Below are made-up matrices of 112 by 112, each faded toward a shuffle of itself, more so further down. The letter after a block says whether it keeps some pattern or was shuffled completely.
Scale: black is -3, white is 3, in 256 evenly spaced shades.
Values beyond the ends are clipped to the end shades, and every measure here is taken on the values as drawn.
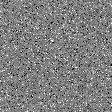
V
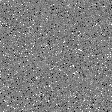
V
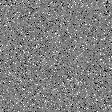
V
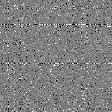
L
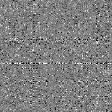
L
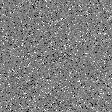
V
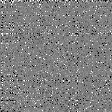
L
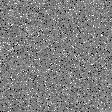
V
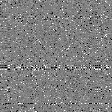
L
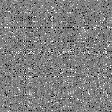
L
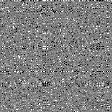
L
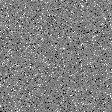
V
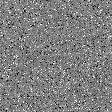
V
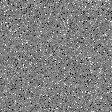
V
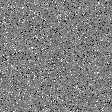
V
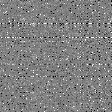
L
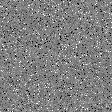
V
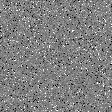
V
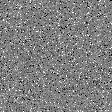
V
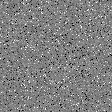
V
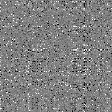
L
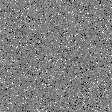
V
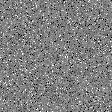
V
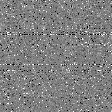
L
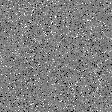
V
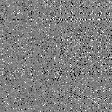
L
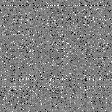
L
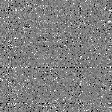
L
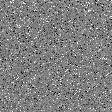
V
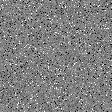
V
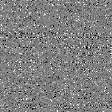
L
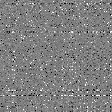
L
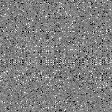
L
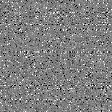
L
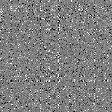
L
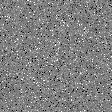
V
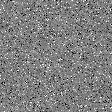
V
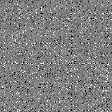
L
